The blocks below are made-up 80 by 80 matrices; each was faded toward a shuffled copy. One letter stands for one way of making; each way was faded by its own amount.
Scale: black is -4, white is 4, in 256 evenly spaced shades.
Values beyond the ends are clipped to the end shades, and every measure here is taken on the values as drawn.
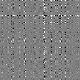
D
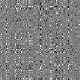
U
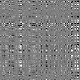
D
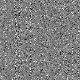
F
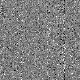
F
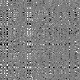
U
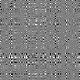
D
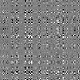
D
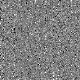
F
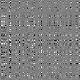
D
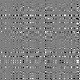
D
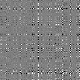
D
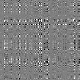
D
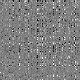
U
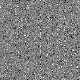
F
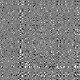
U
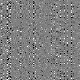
U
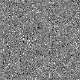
F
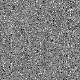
F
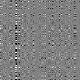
D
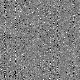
F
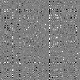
U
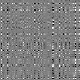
D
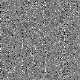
F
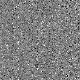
F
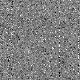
F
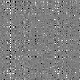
U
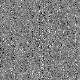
F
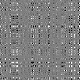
D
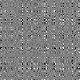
D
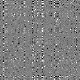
U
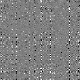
U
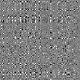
U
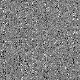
F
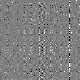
U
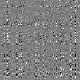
U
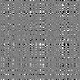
D
